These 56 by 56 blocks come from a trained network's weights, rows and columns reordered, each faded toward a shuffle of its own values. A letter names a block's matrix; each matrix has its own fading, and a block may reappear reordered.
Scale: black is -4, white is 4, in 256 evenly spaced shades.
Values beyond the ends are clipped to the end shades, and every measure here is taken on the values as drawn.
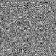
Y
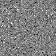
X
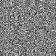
Y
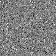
X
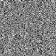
Y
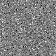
X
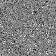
X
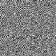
Y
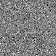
X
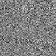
Y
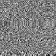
Y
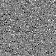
X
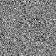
Y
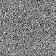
X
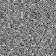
Y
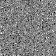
X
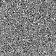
X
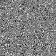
X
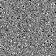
X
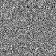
Y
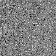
X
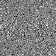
X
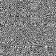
Y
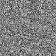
Y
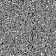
X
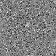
X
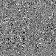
X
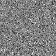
X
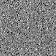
X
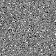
X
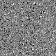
X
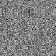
Y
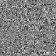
Y
